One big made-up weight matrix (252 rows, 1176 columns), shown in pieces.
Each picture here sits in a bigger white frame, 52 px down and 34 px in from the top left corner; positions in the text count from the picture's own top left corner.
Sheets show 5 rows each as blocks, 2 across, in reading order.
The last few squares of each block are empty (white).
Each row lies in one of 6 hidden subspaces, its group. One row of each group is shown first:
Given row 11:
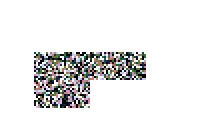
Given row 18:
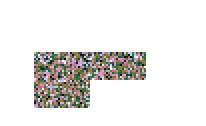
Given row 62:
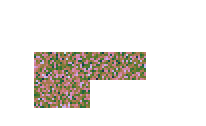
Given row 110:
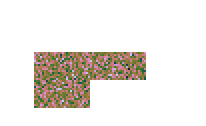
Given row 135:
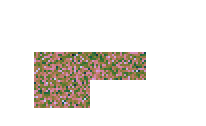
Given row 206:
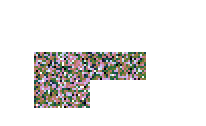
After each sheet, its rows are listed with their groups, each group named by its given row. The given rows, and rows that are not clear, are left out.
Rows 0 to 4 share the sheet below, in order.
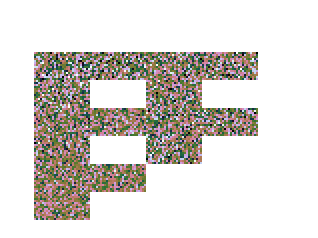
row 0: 62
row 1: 110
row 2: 206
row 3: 18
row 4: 18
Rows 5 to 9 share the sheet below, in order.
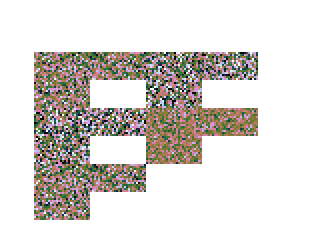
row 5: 135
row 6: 110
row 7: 62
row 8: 206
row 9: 135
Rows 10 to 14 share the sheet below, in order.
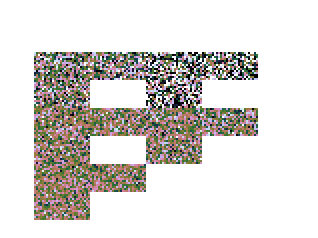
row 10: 135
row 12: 206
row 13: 18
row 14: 135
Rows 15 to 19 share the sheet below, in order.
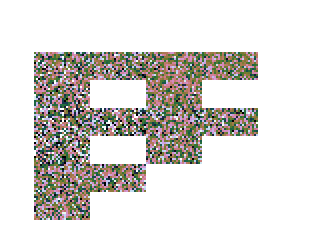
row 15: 11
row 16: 11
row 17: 11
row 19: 11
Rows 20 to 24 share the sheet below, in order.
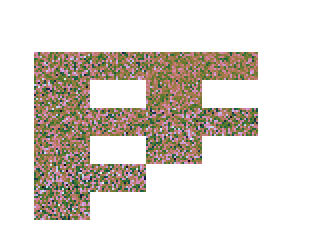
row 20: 206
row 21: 18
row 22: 110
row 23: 135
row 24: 62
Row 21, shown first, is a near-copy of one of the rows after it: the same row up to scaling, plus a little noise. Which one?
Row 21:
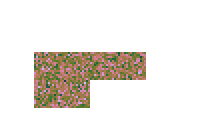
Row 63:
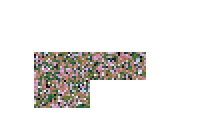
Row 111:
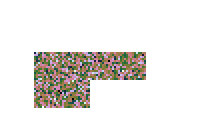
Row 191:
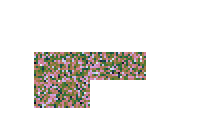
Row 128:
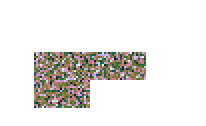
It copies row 63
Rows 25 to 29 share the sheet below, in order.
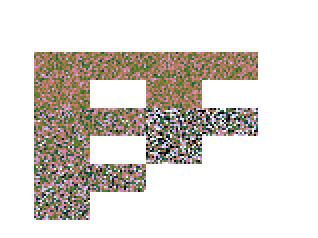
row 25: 62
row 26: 62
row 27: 110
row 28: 110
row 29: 110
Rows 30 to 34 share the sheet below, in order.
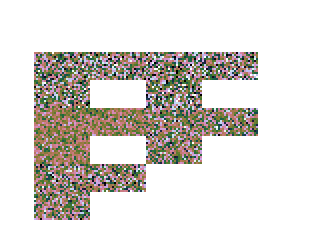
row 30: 110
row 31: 11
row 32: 135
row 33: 11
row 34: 11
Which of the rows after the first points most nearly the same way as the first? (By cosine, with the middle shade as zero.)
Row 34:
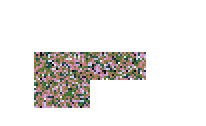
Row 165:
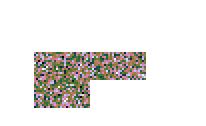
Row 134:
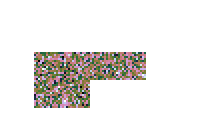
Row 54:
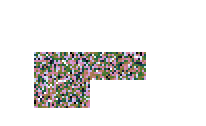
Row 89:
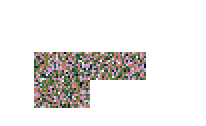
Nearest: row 134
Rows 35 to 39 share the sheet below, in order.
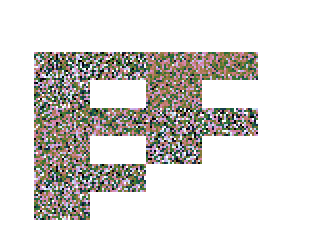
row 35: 62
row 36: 110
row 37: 135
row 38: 110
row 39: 62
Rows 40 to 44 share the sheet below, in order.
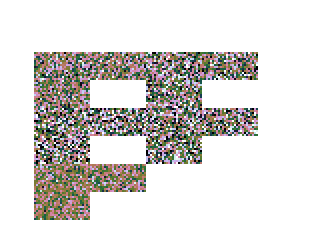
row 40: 62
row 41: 206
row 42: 110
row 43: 11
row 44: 11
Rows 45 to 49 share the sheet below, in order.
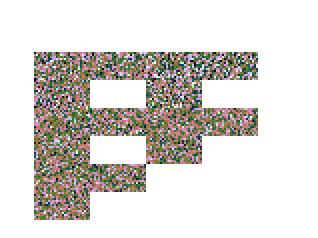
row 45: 18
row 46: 62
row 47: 110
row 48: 206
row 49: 135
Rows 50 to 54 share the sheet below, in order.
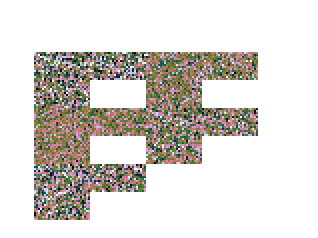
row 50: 135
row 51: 206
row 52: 135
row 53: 135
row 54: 18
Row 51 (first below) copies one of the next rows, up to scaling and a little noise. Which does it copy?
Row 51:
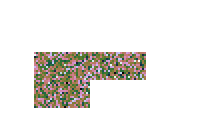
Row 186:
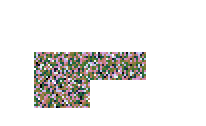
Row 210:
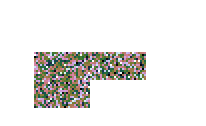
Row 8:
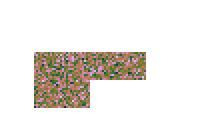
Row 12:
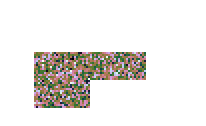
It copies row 210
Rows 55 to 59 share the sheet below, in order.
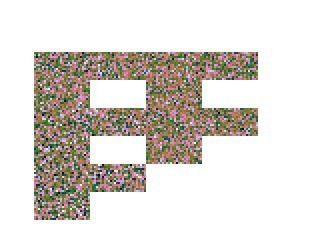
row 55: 206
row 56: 135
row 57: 135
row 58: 206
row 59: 18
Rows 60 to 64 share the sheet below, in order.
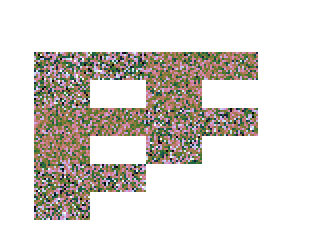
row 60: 135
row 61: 135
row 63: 18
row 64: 11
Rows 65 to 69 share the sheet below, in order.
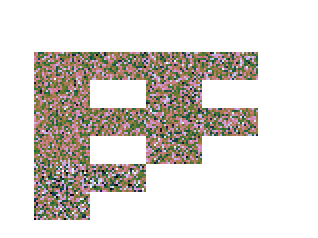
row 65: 135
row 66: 18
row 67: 62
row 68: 135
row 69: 206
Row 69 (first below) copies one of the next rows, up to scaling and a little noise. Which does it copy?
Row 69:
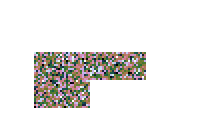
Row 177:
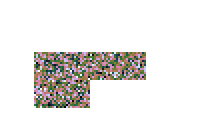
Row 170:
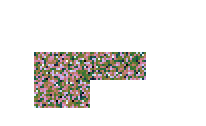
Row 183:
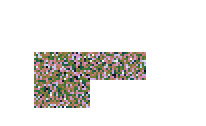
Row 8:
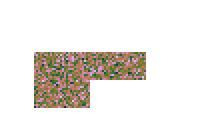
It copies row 8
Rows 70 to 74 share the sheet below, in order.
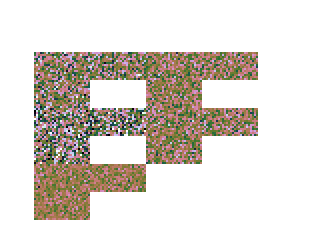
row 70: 110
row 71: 62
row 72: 18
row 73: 11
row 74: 110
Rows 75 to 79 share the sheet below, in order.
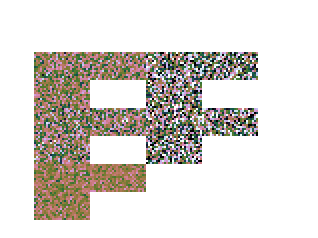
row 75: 62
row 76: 62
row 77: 110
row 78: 110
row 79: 206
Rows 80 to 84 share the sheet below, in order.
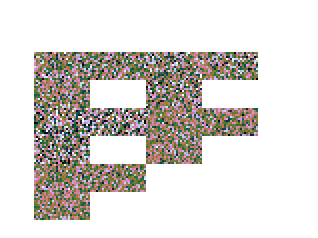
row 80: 62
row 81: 110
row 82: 62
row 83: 206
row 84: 62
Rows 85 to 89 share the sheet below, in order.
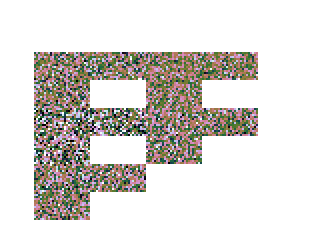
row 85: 206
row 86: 18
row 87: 11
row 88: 206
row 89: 62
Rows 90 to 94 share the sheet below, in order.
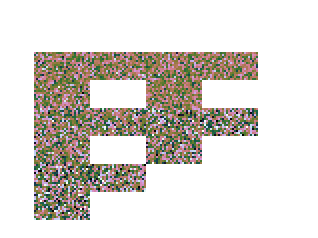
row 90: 11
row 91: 62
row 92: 11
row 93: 11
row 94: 110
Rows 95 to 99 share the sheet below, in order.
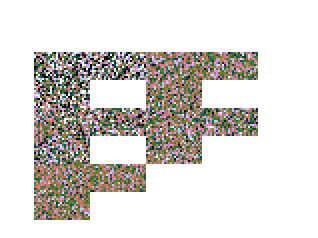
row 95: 62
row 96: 18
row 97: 110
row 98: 135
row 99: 62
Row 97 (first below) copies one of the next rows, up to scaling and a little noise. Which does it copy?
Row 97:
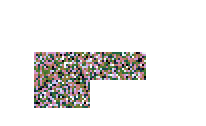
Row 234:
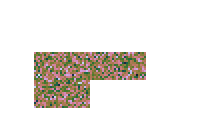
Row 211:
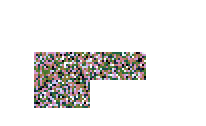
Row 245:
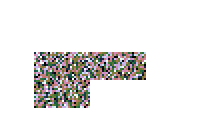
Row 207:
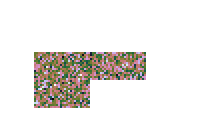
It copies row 211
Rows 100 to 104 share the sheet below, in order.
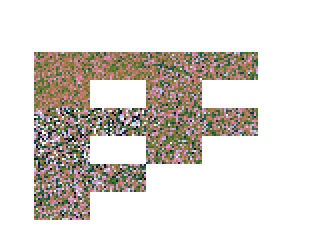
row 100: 135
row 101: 206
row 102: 18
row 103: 11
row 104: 135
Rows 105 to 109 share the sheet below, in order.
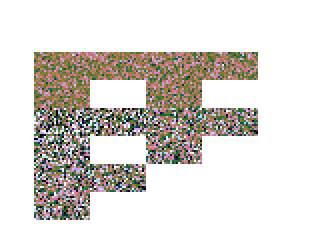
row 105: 135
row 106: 18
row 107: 62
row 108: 11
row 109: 11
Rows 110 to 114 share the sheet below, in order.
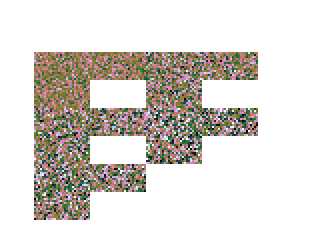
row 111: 18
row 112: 18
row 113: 206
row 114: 110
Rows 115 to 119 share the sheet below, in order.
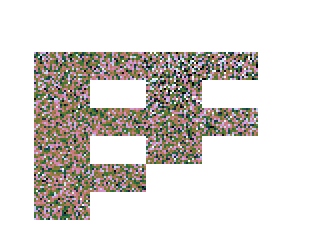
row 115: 110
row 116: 62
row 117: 135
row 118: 135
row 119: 11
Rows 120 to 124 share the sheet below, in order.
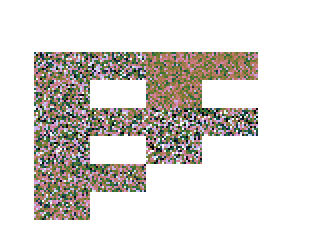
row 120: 11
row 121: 11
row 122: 18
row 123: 135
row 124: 135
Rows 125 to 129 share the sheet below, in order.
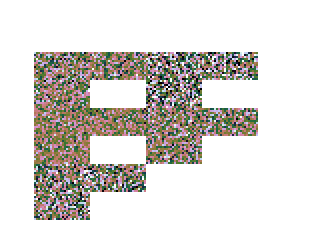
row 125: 18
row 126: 110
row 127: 135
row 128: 18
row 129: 206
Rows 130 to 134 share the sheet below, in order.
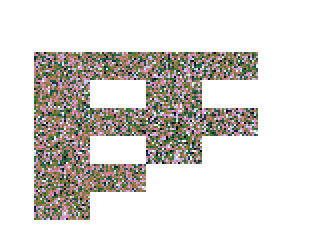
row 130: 206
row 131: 62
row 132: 11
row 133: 11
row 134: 11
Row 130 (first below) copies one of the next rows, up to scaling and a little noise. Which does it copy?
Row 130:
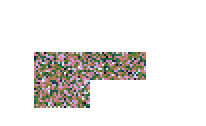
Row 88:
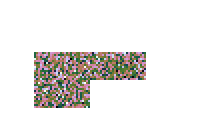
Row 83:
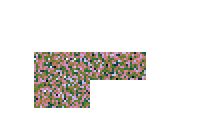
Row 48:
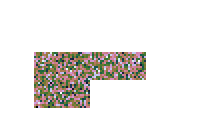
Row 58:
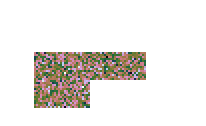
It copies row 58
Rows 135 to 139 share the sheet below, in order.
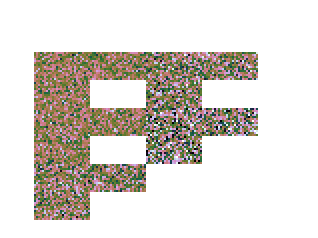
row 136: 135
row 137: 206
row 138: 11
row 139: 135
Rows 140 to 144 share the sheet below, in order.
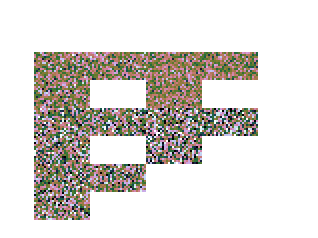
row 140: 135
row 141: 135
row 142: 11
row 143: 62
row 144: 62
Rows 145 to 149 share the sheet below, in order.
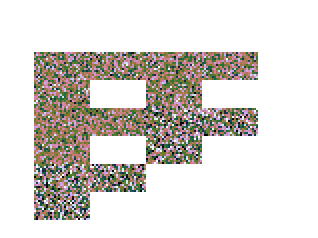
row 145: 110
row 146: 11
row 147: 135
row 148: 135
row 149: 110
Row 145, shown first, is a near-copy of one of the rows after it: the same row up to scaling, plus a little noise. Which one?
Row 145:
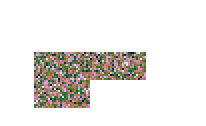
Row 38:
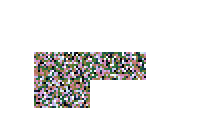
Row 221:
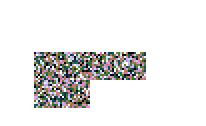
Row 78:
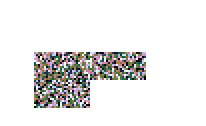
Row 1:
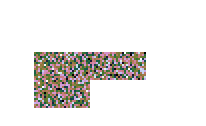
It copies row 221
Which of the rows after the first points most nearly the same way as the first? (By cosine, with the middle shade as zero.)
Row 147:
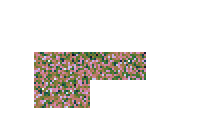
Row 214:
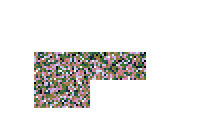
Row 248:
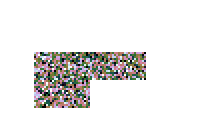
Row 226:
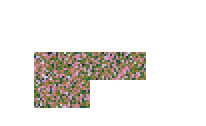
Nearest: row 248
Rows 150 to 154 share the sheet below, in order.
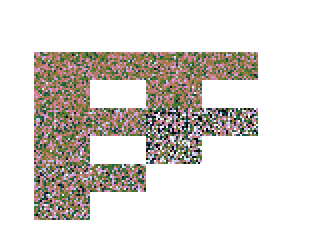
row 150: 135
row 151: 11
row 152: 206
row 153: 206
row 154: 110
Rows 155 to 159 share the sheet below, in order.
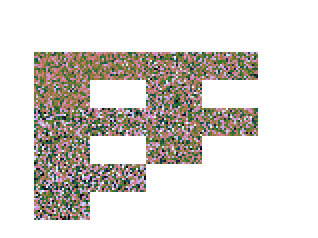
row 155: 110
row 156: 11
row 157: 18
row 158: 206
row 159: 62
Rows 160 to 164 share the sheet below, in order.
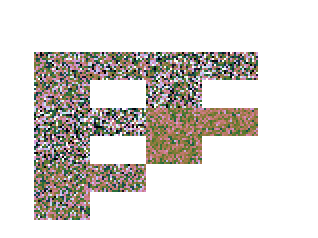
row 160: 11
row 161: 18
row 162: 135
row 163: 206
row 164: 62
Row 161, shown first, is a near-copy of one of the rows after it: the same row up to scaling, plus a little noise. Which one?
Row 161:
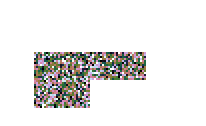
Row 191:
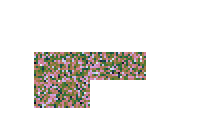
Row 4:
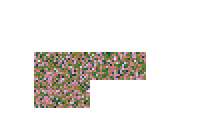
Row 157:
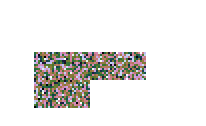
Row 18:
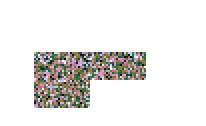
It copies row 191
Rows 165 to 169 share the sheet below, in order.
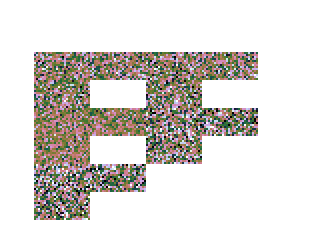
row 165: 11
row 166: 11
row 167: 135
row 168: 135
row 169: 206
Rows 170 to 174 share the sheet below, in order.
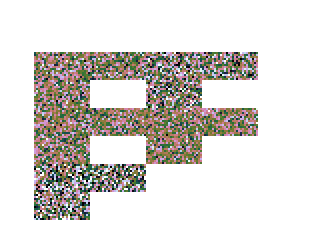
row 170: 206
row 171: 110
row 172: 135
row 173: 135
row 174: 62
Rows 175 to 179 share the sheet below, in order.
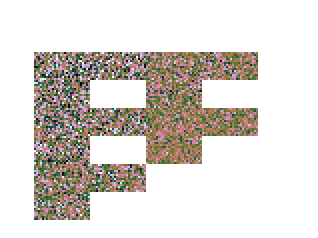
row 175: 62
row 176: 18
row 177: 206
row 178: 110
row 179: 18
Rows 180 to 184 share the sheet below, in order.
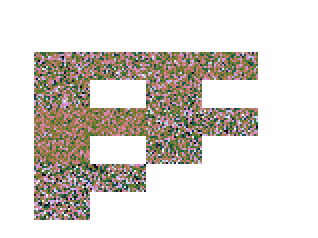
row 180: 11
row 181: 18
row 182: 62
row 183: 206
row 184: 135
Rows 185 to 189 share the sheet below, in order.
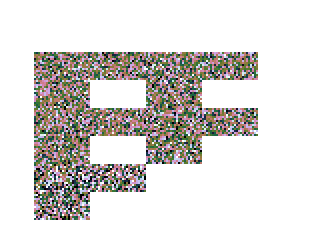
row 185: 206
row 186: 206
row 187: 62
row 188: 11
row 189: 62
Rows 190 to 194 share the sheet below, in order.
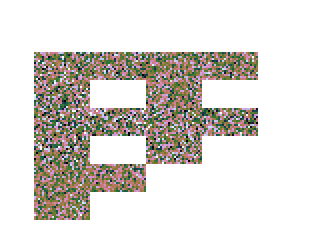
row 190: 11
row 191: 18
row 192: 135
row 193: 135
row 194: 18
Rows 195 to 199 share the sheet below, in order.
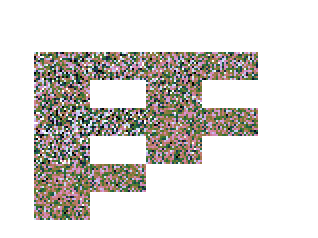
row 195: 135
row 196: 62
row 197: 62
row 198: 11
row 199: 11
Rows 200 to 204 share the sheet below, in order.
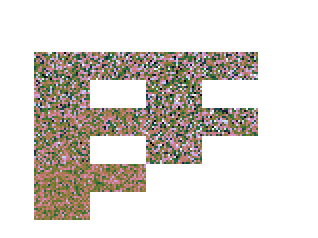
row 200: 62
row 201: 11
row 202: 11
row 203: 206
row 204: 135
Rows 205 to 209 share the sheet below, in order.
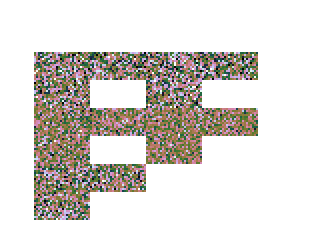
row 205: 135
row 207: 110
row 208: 110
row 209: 206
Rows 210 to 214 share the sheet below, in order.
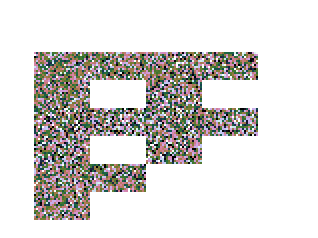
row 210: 206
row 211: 110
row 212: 110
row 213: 110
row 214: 135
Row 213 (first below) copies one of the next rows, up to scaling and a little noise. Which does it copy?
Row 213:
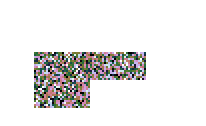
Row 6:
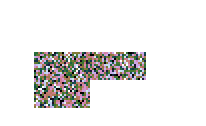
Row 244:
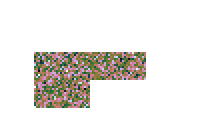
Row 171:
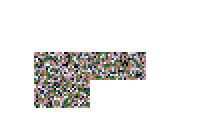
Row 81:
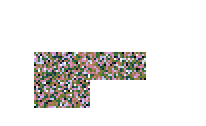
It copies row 6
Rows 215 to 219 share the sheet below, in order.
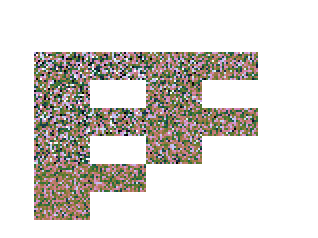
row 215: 11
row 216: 62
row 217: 18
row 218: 206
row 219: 135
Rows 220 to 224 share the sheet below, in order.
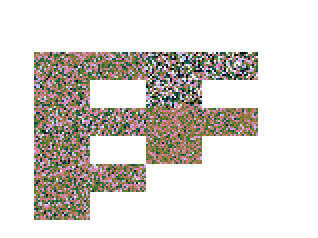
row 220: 206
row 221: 110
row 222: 62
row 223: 110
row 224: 135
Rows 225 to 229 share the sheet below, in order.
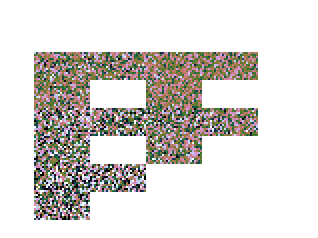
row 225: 18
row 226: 62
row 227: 110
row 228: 206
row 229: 62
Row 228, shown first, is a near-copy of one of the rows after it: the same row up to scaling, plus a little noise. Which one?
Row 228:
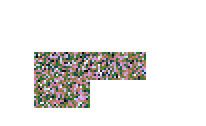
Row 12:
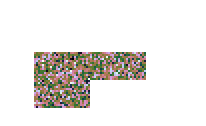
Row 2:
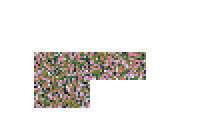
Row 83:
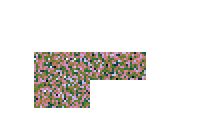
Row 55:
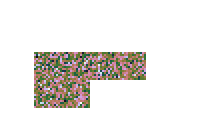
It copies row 55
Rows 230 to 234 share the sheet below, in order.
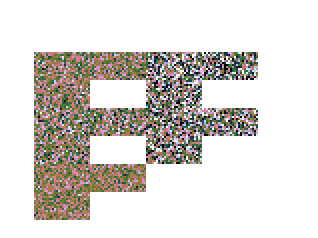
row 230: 11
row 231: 110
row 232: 18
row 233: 135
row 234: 110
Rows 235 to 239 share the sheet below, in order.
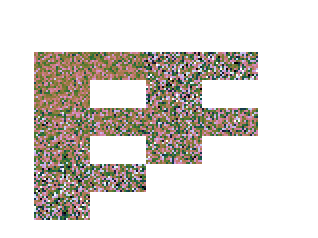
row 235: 135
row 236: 110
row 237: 11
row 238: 110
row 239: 11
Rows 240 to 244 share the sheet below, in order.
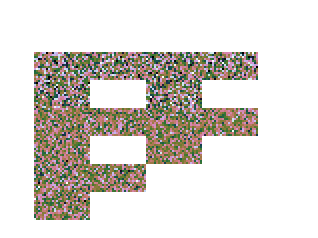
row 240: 110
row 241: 18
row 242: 206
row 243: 18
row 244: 110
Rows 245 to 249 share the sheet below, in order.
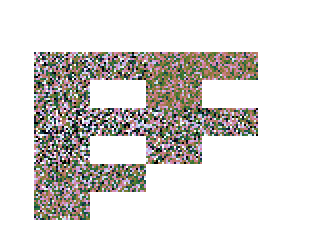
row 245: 110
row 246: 110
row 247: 62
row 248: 135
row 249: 62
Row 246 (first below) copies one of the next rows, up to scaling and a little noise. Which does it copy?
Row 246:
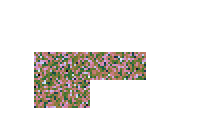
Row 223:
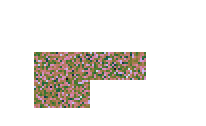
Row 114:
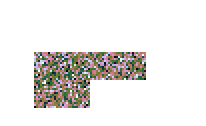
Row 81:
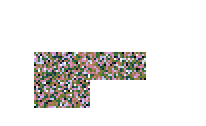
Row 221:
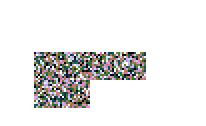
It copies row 114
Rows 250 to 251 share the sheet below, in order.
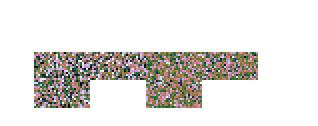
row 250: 62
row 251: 110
